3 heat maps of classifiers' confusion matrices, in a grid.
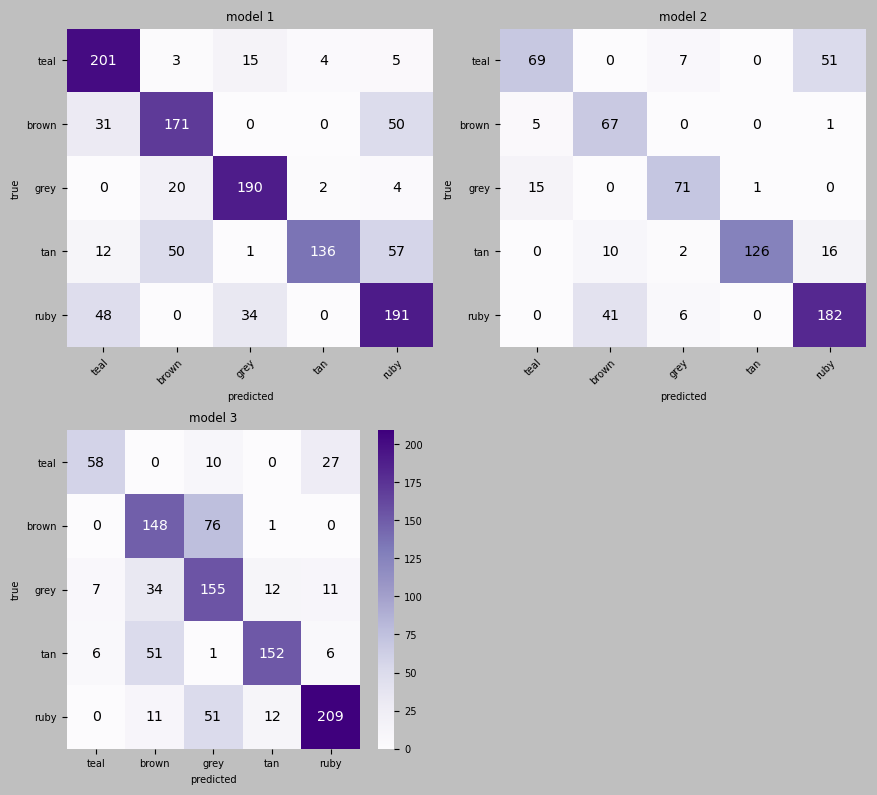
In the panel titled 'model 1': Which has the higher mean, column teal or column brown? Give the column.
teal
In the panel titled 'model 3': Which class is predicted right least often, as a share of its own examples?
teal
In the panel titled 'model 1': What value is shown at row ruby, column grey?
34
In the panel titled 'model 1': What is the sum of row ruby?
273
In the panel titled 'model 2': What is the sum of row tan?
154
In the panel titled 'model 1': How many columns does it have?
5
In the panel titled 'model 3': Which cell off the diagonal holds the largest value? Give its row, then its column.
brown, grey
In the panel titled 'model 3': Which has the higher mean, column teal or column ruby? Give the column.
ruby
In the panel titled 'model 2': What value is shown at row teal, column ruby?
51
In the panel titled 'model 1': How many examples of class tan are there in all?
256
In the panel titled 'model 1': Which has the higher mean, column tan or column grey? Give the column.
grey
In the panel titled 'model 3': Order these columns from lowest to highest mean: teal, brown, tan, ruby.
teal, tan, brown, ruby
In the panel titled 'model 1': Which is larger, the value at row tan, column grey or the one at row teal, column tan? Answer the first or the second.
the second
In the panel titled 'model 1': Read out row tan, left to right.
12 50 1 136 57
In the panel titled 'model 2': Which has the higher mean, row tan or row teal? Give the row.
tan
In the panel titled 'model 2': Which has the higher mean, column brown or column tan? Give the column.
tan
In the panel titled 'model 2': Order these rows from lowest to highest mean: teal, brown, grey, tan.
brown, grey, teal, tan
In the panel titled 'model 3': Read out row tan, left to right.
6 51 1 152 6
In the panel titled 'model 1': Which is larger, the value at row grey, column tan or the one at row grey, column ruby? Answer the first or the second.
the second
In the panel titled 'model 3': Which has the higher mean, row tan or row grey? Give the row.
grey
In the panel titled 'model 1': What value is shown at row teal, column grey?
15
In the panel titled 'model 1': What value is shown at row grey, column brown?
20
